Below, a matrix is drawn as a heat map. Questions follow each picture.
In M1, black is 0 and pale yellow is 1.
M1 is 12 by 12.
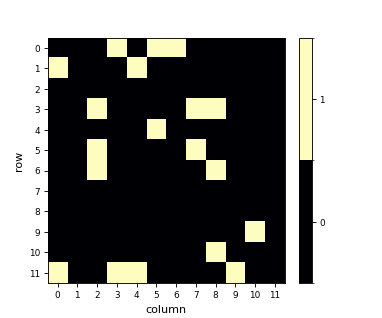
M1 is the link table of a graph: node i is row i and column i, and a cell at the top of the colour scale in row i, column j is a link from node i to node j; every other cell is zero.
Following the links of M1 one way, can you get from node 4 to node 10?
no
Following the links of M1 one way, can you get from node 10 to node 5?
no
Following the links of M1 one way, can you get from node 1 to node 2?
yes
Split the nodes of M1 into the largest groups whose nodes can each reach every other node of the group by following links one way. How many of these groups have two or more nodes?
0
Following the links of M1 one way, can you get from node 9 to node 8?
yes
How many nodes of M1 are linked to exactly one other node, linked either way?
0
